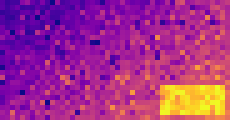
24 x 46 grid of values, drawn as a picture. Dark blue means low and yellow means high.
Odd patch: higher, in the bottom right. Ninth with the lowest average: top left. Slope: up to the bottom right. Histogram: skewed, a long tail of high values. Ninth with the highest average: bottom right.
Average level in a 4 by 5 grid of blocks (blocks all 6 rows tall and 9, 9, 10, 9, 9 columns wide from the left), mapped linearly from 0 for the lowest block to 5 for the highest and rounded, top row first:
00112 / 01122 / 11223 / 12245
